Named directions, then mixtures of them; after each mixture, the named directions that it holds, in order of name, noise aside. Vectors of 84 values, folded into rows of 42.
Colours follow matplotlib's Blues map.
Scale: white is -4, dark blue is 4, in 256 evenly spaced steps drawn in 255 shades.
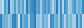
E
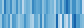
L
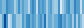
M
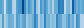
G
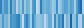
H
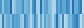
G, H, L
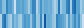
G, L, M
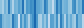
E, G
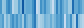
E, G, H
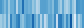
H, L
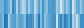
G, L, M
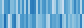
E, M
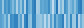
E, H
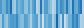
G, H, L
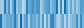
E, G, M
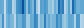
G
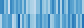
E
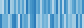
E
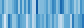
E, H, M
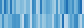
H, L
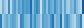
E, H, L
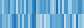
E, H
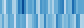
G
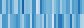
G, H, M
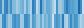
H, L, M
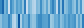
E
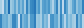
E
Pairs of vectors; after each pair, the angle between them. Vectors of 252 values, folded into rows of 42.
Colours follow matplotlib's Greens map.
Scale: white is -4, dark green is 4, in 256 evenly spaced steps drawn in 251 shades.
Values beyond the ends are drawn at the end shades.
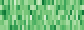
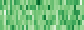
partly opposed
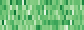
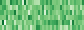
nearly parallel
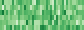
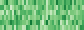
partly opposed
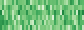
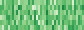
orthogonal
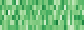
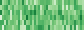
orthogonal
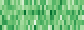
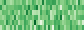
partly opposed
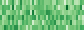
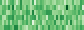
nearly parallel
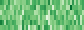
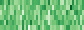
nearly parallel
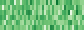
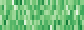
partly opposed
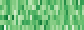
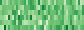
nearly opposite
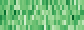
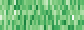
nearly opposite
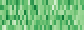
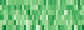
partly opposed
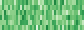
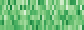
partly opposed
